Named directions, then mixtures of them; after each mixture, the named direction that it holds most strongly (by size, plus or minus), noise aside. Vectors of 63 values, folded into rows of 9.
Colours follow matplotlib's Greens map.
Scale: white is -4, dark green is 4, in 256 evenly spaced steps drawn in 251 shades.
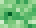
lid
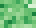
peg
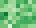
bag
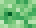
lid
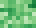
peg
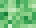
bag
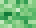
lid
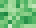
bag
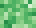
peg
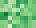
bag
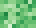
bag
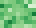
peg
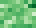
peg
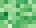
bag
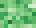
peg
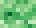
lid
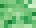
peg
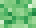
peg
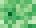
lid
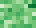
peg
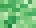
bag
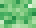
peg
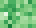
bag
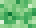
lid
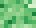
peg
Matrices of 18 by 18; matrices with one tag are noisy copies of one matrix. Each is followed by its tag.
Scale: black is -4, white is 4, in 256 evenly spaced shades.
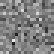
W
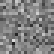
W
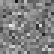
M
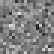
M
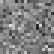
M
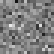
M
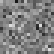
M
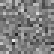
W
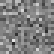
W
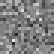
W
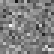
M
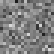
M
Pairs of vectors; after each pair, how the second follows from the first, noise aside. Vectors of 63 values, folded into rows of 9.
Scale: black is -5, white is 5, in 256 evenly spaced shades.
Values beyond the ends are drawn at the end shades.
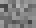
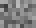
copied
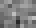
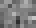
copied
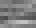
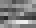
scaled up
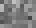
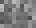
copied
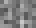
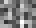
scaled up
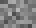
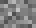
copied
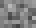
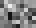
scaled up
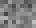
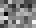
scaled up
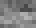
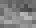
copied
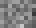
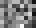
scaled up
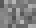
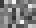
scaled up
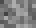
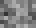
copied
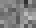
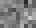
copied
